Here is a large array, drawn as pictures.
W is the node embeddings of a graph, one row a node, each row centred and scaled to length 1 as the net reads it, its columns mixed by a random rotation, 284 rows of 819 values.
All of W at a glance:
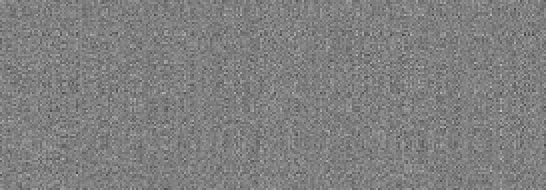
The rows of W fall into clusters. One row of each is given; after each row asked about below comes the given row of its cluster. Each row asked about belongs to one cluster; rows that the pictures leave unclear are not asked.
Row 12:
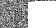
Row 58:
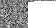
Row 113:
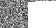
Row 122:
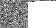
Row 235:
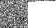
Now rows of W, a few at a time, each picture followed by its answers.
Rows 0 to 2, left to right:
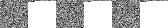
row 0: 113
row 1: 122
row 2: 113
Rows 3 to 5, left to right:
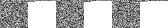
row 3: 122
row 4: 113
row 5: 12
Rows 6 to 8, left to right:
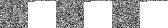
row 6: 58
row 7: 113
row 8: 235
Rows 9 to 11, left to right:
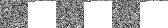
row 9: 122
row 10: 113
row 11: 58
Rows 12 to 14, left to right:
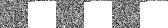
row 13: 58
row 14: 58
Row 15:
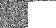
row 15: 12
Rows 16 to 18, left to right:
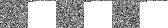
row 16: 58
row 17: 113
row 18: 235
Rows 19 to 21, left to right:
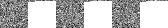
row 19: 12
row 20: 58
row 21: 58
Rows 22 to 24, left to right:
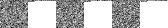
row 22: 58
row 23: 58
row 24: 235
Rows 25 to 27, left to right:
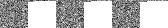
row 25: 12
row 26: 113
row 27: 122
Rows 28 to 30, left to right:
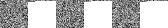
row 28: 113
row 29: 12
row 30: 58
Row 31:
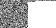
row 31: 122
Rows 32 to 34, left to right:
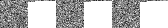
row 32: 235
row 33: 12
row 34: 113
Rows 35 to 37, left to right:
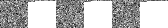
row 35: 235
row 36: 58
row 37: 122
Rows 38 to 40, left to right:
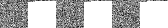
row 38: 12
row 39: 12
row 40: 235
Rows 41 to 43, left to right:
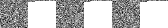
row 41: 122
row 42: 58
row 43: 113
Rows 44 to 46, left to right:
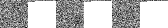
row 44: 122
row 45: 235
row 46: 12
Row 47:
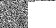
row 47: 235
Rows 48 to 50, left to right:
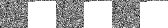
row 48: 12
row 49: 12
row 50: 113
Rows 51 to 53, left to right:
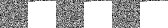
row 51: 12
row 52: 12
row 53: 12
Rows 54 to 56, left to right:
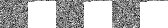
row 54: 58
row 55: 122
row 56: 113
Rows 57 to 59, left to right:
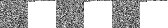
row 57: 235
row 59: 235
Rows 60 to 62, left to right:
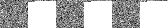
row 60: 58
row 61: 122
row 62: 235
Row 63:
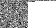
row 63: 122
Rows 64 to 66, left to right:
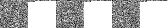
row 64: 122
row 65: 235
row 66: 235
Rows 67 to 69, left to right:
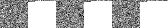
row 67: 58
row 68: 113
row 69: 235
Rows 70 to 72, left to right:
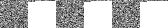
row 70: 235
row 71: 113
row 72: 122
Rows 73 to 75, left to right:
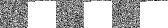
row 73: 122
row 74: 235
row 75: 12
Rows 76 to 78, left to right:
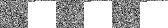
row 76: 235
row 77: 58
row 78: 113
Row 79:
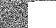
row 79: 122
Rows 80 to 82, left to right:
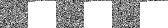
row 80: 58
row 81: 12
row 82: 12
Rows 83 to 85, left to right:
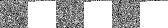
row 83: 235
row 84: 58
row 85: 12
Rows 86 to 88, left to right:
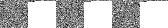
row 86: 113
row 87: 113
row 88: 122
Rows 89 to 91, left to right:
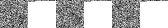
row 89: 235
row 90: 235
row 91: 12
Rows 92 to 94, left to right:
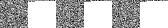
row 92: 235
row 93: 12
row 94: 12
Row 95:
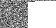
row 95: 122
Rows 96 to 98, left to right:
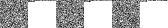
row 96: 113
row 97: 113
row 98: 235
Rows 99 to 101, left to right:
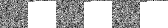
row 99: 12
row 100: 58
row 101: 58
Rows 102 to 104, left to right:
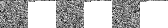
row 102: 235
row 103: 235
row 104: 58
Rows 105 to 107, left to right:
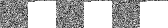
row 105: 113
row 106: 122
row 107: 12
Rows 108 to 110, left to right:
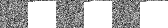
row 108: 12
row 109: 58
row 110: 58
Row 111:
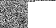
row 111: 235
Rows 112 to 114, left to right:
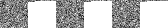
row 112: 113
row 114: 12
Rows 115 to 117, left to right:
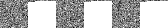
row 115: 113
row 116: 12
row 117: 12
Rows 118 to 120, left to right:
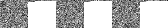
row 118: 113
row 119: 58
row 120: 58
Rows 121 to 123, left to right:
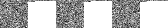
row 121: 122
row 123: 58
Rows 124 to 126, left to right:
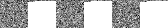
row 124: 12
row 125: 58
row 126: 113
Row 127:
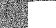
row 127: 12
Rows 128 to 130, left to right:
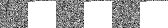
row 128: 12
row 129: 12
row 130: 58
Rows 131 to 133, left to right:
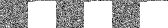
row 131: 58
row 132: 12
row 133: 122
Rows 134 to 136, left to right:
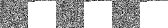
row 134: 113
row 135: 12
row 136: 113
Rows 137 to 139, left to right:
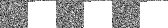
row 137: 12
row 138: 122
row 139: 122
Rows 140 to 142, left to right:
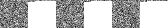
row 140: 122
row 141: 58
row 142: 235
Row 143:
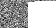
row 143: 122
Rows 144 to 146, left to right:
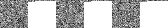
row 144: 235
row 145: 58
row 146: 12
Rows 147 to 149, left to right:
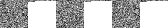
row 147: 113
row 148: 235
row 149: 113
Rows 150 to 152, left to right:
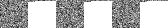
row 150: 12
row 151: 113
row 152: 58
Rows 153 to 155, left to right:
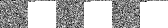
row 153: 235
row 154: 58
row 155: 113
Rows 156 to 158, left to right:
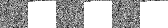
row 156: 12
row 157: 58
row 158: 12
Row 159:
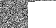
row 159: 113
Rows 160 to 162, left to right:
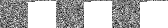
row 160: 122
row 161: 113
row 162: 58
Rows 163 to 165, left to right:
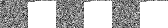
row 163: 113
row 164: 58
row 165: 58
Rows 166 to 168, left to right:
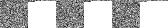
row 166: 113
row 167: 113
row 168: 122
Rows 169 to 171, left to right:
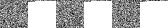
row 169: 58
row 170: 235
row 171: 12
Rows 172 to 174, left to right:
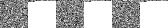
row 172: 113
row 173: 235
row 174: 122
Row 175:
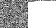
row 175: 58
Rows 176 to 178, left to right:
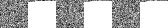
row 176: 12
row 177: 58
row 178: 58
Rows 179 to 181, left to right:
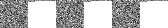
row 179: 235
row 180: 122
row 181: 122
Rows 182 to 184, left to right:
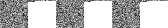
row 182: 113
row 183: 113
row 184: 113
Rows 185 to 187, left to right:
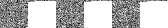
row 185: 12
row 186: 58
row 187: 235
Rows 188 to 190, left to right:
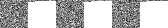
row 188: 122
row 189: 122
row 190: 12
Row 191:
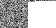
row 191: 12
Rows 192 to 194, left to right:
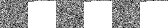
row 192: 58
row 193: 235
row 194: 58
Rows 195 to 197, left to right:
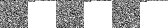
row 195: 235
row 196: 235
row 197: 113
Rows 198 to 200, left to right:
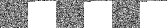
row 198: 12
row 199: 113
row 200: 235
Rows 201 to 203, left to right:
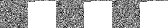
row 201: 235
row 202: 113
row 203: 113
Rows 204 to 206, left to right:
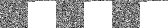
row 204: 122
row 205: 12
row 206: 122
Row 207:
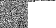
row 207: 235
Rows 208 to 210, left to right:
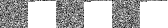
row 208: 12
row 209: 113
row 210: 235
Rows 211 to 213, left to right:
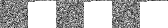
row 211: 113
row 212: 122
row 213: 122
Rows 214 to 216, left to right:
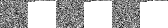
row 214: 235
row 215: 113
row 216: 113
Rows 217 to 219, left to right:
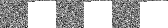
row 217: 122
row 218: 122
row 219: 122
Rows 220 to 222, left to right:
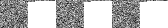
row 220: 235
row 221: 122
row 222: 235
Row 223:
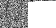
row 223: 12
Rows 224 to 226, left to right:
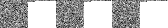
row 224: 122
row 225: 235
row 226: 235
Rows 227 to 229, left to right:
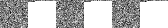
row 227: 113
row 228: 58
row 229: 113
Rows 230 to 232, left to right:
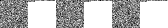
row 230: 235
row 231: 12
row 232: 235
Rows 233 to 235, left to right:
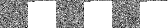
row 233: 122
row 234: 58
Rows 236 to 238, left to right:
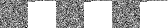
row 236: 122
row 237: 113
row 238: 113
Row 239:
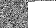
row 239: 58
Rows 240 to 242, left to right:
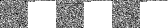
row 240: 235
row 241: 122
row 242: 235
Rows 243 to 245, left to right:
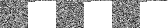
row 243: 113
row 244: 122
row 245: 235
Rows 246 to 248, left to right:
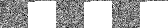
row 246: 113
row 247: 58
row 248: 12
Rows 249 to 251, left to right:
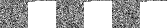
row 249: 58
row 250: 58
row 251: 235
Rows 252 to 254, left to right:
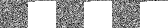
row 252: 122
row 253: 58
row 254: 12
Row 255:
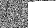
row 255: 12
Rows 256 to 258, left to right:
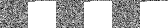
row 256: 58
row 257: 58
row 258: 12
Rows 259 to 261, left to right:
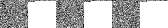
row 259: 113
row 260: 113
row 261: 235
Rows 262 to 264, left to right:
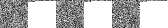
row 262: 122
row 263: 235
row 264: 235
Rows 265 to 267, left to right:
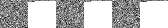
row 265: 122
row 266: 58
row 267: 113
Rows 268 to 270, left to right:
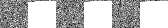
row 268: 122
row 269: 58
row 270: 12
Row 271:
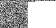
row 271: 235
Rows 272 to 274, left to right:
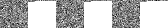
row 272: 58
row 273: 113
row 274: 12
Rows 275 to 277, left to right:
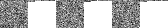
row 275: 235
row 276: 113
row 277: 122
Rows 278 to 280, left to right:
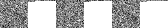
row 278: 235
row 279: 12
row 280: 235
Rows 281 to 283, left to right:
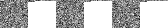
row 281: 113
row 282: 58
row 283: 113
